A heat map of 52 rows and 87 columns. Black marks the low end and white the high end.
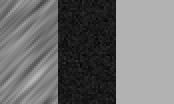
The table splits into one row of 3 panels. Panel 1,1: middling, slanting up to the right. Panel 1,2: very low, fine-grained, faint in contrast. Panel 1,3: high, flat.
